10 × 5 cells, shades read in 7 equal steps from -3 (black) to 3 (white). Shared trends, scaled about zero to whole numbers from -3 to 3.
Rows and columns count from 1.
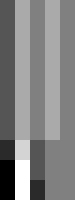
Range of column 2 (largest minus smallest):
2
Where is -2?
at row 8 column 1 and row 10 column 3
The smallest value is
-3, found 2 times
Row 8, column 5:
0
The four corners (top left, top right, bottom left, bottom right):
-1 0 -3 0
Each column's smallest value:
-3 1 -2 0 0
